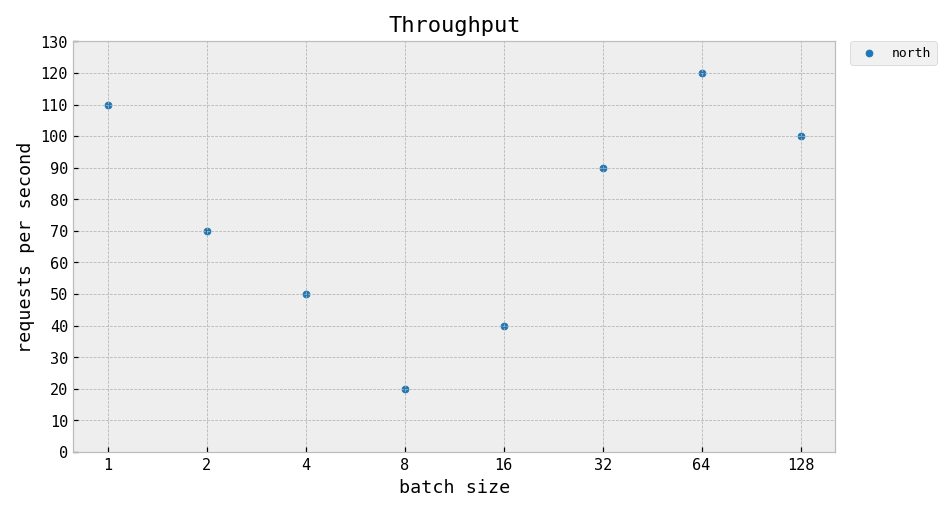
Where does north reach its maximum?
64
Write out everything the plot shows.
Title: Throughput
x-axis: batch size, ticks 1 2 4 8 16 32 64 128
y-axis: requests per second, ticks 0 10 20 30 40 50 60 70 80 90 100 110 120 130
Legend: north
Values:
north: 110 70 50 20 40 90 120 100
